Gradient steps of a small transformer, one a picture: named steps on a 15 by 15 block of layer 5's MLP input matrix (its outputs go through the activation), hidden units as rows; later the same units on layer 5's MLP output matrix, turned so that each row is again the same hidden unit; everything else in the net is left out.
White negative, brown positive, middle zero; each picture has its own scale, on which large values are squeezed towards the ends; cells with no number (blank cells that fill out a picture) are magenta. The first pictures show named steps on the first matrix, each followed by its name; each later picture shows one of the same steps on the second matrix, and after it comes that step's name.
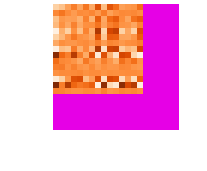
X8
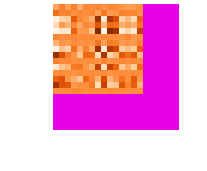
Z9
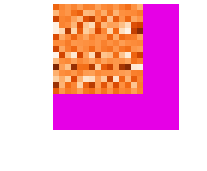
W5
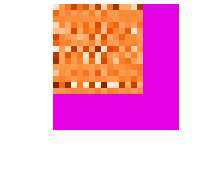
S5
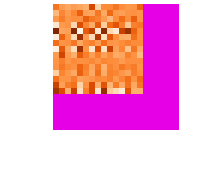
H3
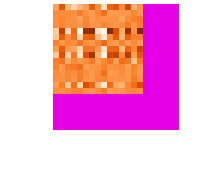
S5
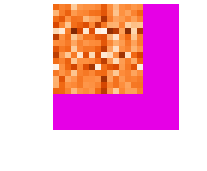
W5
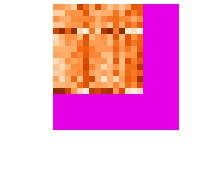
H3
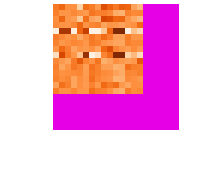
X8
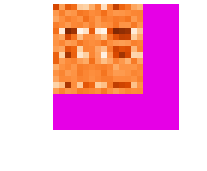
S5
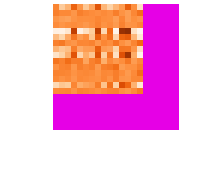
S5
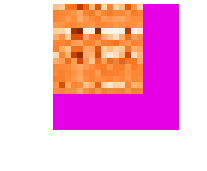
S5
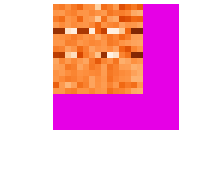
X8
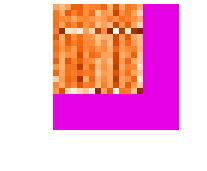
H3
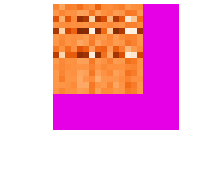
Z9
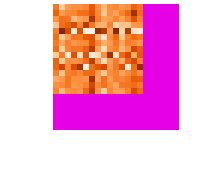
W5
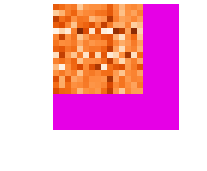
W5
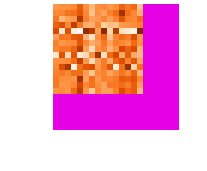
W5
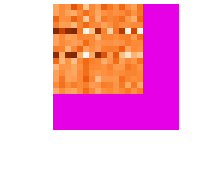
X8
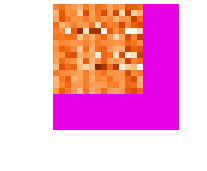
W5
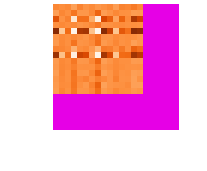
Z9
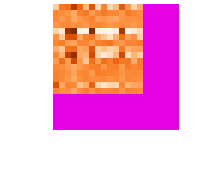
S5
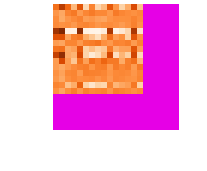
S5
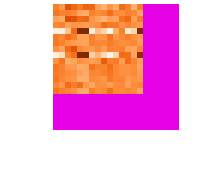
X8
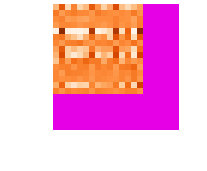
S5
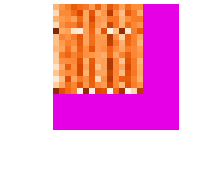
H3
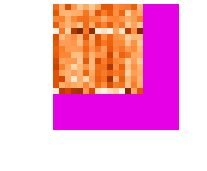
H3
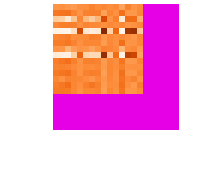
Z9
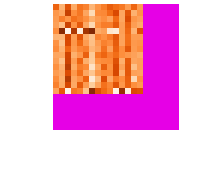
H3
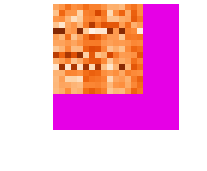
W5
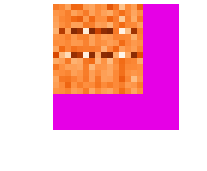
X8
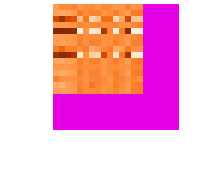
Z9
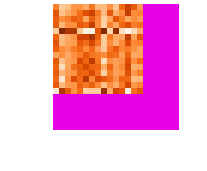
H3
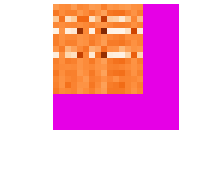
Z9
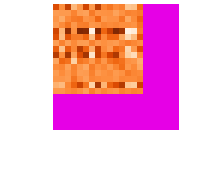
S5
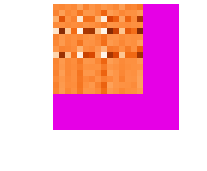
Z9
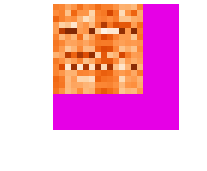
W5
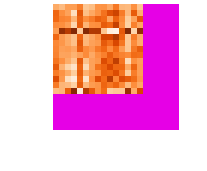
H3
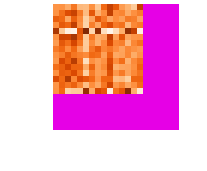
H3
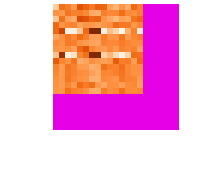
X8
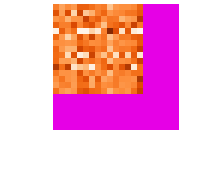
W5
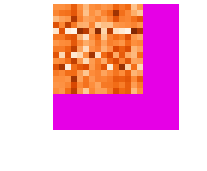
W5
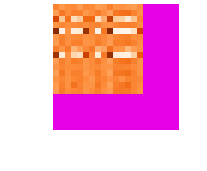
Z9
